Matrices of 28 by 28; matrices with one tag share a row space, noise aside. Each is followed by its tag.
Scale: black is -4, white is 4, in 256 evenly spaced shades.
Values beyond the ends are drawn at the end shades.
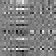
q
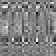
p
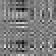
q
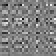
p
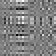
q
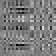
q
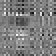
q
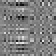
q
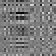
q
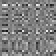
p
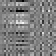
q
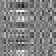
q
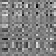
p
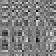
p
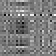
q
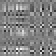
q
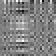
q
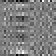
q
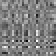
p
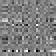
p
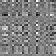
p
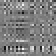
q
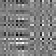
q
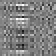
q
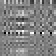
q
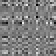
p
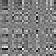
p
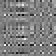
q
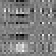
q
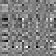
p
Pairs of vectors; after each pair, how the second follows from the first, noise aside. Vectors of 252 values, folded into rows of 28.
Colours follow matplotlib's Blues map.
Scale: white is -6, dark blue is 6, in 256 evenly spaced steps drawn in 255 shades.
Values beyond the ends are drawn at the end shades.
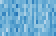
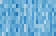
copied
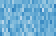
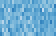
copied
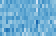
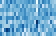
scaled up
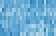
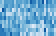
scaled up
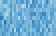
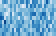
scaled up
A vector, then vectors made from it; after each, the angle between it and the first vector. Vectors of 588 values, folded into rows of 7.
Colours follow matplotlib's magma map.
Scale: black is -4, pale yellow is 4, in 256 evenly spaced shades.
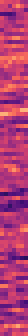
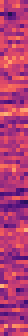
nearly parallel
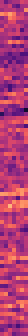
nearly opposite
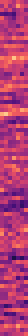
nearly parallel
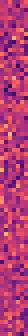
orthogonal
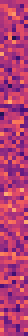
partly opposed
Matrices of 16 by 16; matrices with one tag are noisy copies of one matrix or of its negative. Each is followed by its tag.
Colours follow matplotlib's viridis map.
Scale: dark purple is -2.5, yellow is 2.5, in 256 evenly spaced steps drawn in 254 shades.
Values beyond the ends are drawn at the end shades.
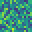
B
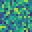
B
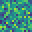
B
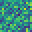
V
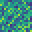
V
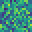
B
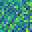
V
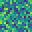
B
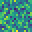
B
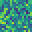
B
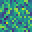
B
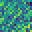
V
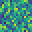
B
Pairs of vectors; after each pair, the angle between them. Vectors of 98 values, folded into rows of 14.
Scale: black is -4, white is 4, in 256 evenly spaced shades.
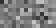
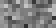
orthogonal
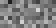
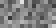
partly aligned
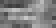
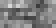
nearly opposite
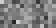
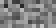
partly aligned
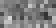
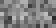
nearly opposite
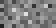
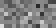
partly opposed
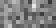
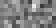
nearly parallel
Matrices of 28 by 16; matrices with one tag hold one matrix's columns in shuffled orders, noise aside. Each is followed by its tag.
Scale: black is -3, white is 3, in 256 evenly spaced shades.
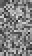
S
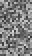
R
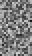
R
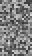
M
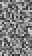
R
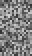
S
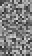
M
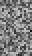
S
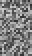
S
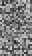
M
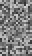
M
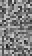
M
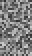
R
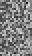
R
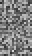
M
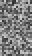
M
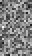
R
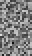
R
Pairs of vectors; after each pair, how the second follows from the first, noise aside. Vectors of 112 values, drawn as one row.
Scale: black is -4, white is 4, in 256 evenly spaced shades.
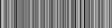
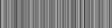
shrunk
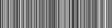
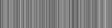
shrunk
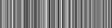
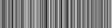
negated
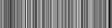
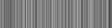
shrunk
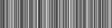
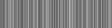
shrunk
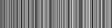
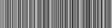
negated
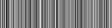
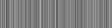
shrunk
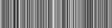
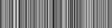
negated
